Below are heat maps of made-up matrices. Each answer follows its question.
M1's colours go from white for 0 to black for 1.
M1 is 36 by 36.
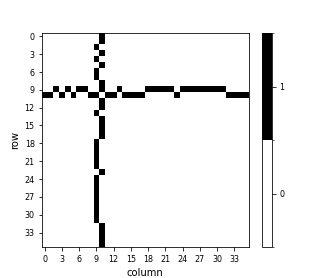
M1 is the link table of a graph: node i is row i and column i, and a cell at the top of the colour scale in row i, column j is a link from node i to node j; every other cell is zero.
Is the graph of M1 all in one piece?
yes
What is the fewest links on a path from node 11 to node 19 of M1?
3
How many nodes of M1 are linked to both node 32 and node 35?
1
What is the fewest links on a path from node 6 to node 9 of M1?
1
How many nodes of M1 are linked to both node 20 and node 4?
1
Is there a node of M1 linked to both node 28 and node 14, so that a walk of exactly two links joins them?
no
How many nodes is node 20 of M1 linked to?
1
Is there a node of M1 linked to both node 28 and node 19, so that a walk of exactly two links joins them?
yes
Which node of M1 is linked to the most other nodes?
node 9
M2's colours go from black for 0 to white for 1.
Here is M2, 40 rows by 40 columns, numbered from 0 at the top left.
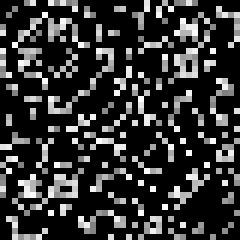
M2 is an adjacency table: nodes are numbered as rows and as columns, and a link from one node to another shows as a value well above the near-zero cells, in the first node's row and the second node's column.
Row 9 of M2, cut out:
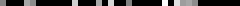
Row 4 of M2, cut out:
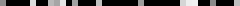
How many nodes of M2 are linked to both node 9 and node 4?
7
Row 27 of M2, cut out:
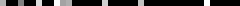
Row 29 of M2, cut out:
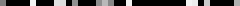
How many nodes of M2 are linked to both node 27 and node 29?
5
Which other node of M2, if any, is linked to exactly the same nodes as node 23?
none
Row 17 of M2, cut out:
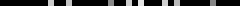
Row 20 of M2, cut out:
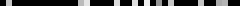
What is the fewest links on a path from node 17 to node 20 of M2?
4
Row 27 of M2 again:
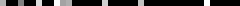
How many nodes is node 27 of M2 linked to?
9
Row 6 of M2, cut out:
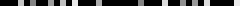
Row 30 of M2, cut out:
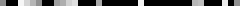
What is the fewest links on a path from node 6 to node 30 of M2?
1
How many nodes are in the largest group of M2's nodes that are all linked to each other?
7
